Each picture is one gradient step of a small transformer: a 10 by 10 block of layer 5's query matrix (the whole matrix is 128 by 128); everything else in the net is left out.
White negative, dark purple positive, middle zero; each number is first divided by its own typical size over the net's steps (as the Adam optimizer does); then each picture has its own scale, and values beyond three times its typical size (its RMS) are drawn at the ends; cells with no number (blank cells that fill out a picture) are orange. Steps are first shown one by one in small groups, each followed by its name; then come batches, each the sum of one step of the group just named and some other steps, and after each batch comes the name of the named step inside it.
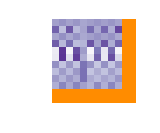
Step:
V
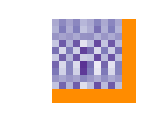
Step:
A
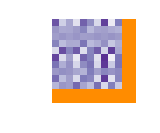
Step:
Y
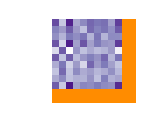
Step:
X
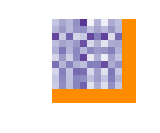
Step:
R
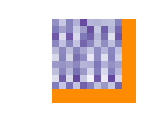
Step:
R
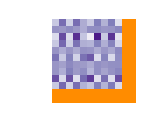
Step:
X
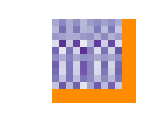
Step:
R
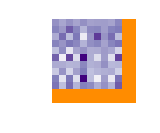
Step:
R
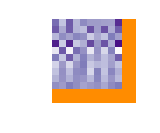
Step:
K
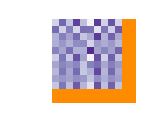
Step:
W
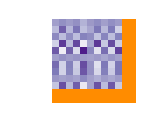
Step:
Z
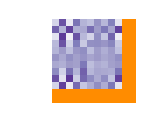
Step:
K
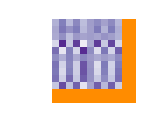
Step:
Z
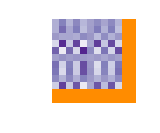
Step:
Z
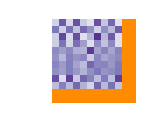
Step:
W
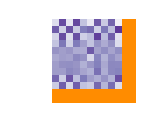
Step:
W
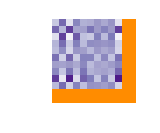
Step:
K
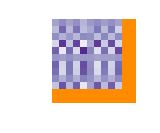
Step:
Z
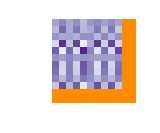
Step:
Z
